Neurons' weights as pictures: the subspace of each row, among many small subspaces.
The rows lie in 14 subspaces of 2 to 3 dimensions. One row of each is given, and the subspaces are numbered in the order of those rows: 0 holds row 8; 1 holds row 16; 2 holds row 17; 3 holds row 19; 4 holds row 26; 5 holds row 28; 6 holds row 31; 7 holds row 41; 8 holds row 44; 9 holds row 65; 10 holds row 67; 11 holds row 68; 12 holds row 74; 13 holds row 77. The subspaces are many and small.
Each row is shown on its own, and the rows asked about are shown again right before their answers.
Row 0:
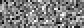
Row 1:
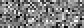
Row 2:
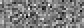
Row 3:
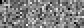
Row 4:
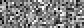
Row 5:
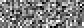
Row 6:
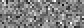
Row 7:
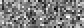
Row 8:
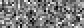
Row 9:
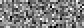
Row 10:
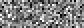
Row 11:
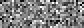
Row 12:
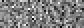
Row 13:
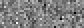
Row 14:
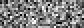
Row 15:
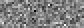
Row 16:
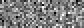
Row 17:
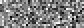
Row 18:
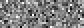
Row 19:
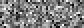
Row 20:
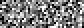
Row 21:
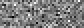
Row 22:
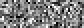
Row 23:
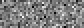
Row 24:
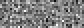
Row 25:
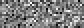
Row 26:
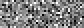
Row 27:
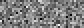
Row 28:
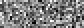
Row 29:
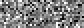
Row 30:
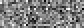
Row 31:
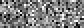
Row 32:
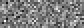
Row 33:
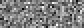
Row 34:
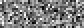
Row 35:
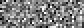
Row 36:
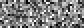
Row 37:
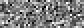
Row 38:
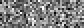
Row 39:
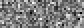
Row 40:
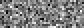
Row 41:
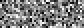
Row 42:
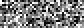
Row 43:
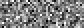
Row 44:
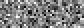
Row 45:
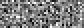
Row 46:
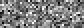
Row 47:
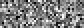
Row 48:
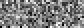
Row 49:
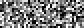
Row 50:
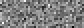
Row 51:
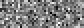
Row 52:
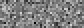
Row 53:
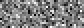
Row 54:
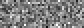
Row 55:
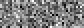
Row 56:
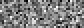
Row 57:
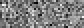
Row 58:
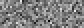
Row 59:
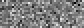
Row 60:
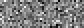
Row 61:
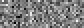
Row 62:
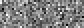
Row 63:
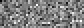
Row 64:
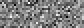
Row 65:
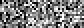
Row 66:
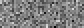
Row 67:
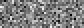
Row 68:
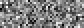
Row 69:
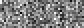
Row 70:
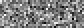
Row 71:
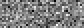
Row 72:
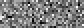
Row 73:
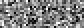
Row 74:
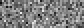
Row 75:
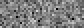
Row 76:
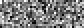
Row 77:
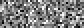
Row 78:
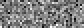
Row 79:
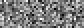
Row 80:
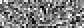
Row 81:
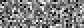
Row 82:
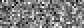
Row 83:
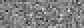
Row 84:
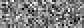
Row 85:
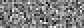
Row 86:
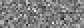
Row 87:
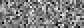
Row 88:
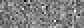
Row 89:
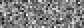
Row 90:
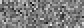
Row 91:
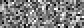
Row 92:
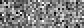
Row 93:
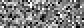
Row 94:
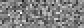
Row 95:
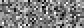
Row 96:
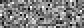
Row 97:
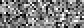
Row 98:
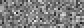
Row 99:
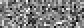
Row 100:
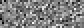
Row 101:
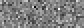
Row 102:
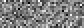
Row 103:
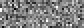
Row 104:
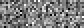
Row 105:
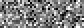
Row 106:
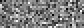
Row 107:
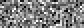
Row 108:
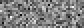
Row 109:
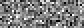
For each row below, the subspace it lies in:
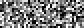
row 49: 11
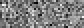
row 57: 4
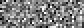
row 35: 3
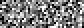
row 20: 3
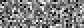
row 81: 10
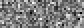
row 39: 0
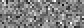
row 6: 4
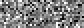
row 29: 9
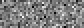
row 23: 1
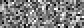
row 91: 13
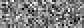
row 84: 4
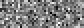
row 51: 0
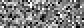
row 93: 4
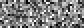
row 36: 7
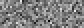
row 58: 12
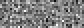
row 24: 0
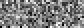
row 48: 7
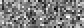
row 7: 0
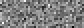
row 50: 3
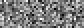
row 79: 11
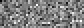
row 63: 2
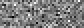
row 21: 4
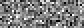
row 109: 6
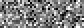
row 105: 4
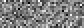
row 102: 12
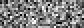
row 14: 8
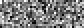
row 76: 0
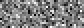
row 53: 8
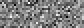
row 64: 4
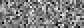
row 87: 13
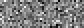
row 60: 10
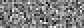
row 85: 5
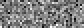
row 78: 10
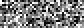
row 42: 12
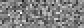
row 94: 12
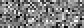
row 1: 6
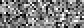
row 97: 6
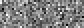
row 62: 9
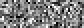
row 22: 3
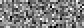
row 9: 5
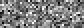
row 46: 3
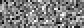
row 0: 13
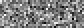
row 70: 2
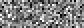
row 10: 4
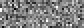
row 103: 0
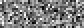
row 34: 5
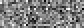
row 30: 2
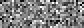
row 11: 6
